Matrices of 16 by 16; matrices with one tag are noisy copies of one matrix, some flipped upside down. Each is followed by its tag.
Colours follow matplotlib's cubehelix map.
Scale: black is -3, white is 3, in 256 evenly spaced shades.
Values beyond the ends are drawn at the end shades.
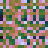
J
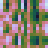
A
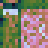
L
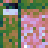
L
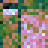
L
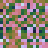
J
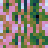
A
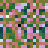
J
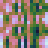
A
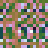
J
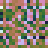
J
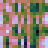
A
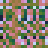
J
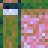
L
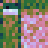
L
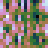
A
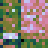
L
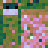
L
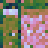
L
